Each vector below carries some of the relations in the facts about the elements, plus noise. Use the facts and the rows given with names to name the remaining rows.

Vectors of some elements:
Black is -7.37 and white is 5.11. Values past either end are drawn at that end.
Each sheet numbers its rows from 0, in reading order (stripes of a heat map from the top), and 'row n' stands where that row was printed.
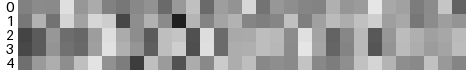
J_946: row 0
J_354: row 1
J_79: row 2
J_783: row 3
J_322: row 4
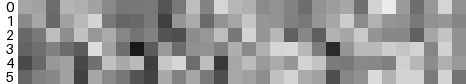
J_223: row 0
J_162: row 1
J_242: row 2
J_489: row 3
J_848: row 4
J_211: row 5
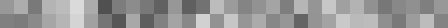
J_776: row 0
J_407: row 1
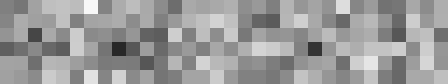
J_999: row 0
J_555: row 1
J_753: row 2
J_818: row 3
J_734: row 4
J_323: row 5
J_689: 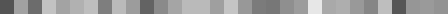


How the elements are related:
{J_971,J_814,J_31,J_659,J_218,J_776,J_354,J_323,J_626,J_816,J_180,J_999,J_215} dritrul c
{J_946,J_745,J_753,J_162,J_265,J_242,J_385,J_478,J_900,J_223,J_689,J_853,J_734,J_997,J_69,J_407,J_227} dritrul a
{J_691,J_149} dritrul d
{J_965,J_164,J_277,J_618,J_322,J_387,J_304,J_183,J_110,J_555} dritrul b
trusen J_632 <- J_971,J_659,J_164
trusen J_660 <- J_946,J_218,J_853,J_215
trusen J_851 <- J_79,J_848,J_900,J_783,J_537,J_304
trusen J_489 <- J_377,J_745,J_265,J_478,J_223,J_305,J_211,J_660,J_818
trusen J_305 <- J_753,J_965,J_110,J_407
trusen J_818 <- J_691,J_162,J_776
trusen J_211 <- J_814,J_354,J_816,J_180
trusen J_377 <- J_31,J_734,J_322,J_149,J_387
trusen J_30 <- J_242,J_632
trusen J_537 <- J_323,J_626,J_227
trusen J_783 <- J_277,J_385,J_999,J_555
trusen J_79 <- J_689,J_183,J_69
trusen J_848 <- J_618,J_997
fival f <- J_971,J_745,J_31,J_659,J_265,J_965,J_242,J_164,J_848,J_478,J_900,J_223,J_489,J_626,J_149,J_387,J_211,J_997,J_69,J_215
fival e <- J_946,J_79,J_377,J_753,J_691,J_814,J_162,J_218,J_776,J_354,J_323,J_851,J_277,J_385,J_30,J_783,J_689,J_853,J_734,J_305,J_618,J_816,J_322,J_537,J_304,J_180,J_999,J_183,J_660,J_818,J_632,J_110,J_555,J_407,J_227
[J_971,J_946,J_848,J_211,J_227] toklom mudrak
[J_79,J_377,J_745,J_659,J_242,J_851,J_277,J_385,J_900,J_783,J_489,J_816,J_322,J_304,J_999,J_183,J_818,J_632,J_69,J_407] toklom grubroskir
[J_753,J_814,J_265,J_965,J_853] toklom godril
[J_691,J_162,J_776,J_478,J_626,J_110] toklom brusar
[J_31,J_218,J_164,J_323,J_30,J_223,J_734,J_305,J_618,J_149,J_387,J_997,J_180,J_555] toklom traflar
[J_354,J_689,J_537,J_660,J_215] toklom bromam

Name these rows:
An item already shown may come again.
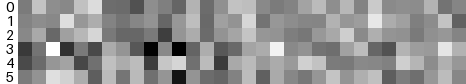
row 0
J_110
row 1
J_946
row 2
J_162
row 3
J_632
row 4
J_848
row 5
J_971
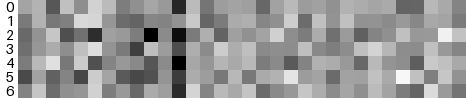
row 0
J_814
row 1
J_691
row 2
J_30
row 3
J_322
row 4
J_164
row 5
J_660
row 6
J_965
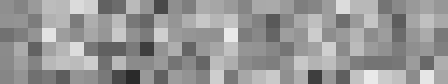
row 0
J_816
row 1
J_997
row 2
J_227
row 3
J_478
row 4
J_626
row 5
J_305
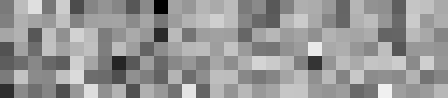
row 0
J_164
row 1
J_618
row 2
J_814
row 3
J_689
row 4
J_818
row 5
J_110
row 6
J_537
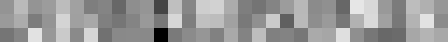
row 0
J_387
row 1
J_149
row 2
J_659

